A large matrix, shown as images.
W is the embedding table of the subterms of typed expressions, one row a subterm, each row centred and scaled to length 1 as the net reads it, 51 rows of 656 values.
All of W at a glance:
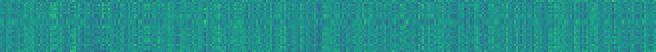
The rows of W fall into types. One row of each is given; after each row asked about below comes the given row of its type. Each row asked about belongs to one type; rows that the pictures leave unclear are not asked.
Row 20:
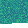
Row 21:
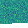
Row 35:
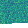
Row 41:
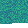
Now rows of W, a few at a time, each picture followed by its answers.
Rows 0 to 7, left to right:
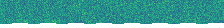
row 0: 20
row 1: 20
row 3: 35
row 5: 41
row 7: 35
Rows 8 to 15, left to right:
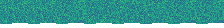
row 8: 41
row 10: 35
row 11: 20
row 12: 21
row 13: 41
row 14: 35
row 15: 35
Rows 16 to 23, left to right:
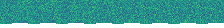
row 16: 35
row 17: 21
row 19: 21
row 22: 20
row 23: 21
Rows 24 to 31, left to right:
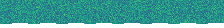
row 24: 41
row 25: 21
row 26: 41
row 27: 41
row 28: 35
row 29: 41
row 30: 20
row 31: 41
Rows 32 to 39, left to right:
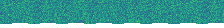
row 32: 41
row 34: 35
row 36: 20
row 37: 41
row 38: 41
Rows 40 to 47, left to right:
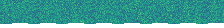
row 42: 20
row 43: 41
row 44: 21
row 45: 35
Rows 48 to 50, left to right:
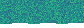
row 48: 41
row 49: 35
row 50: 35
